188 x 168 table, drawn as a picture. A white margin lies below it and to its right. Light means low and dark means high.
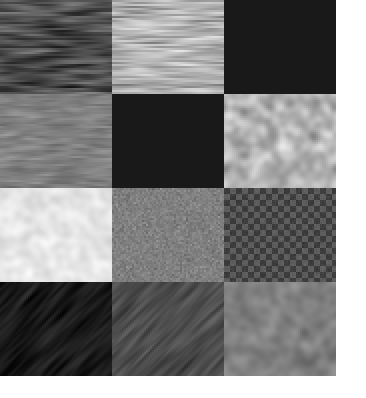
It is made of 4 by 3 panels. Panel 1,1: high, streaked across. Panel 1,2: low, streaked across. Panel 1,3: very high, flat. Panel 2,1: middling, streaked across, faint in contrast. Panel 2,2: very high, flat. Panel 2,3: low, blotchy. Panel 3,1: very low, blotchy, faint in contrast. Panel 3,2: middling, fine-grained, faint in contrast. Panel 3,3: high, checkered. Panel 4,1: very high, slanting up to the right, faint in contrast. Panel 4,2: high, slanting up to the right, faint in contrast. Panel 4,3: middling, blotchy, faint in contrast.
